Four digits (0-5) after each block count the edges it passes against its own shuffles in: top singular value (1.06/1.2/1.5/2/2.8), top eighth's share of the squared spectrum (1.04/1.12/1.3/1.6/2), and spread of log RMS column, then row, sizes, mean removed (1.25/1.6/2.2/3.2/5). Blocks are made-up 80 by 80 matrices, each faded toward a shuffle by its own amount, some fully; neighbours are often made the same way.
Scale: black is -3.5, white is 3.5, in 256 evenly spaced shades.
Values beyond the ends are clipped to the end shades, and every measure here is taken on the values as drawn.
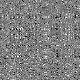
4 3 1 2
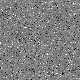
1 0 0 0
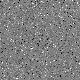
0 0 0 0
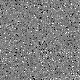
3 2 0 0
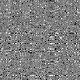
4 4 1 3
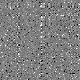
4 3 2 1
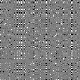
5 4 3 3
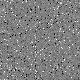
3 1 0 0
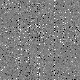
2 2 2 1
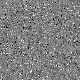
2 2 0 0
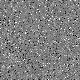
1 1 0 0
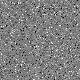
1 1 0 0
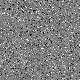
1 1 0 0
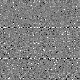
4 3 0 2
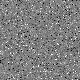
0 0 0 0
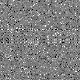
4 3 1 2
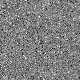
2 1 0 0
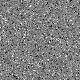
1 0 0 0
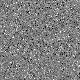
2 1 0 0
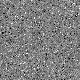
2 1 0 0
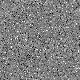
1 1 0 0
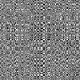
5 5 3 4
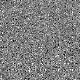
1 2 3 2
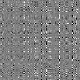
5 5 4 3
